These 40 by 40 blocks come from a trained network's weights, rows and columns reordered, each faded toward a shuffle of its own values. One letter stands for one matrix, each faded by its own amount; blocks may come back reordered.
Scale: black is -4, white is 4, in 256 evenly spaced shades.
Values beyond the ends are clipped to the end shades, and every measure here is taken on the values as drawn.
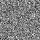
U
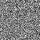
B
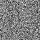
B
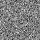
U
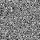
B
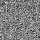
U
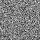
U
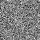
U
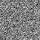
B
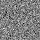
U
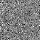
B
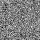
U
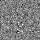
B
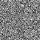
B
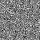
U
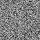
U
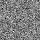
U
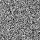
U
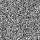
U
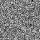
B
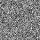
B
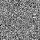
B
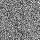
U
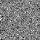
B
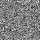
U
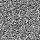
U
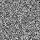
B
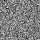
U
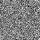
B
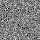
B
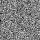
U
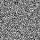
B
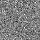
B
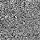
B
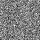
U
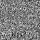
B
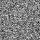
B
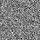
B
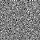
B
